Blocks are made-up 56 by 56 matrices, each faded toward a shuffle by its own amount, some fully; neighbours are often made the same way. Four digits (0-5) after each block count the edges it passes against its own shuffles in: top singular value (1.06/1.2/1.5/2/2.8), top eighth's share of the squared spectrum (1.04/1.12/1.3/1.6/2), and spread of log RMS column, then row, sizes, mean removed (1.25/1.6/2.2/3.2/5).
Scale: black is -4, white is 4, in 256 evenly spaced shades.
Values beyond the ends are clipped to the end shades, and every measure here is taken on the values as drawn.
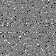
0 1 0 1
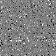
2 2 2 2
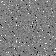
0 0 0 0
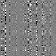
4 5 4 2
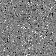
1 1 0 0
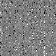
3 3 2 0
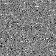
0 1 0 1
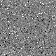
0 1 0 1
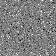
2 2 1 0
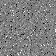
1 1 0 0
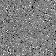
2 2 1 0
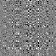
4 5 3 2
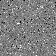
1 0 0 0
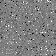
0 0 0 0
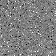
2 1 1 0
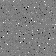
0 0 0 0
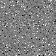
2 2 1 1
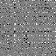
4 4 1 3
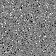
0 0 0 0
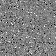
1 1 0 0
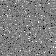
2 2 0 0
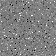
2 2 0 0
